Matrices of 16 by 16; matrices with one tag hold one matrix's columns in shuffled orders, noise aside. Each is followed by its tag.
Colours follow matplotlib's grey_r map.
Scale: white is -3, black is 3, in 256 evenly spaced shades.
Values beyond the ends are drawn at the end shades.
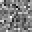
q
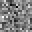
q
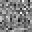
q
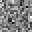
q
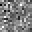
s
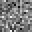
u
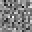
q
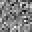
s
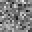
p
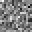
q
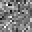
s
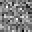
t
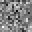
s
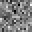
s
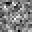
t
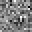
q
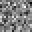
t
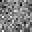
u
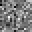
q
